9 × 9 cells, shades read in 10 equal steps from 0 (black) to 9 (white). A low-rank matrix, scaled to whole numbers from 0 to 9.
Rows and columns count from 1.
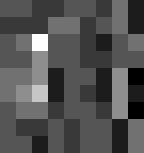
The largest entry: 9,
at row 3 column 3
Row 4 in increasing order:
2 2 3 3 3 3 3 3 5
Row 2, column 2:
2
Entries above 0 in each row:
9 9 9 9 8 9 8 9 9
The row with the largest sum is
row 3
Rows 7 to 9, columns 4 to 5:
2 3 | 3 2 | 3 2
